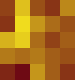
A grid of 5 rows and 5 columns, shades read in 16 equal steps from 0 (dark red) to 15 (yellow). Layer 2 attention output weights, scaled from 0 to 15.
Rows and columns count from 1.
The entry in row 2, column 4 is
7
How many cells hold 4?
2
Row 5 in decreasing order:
10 6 3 2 0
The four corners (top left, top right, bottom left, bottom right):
4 9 2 3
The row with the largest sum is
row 3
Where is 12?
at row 3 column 1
